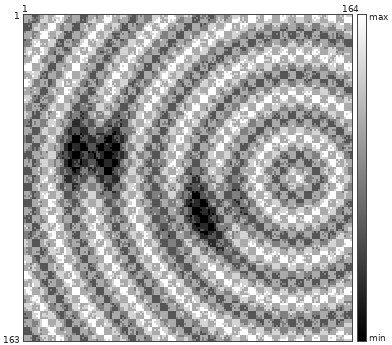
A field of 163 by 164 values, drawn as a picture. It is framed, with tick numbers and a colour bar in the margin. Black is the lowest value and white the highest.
Two dips sink into the field. There is no overall slope. Overall the values sit about 60% of the way up the scale. Concentric rings centre on the middle right. The ninth with the lowest average is the middle left.
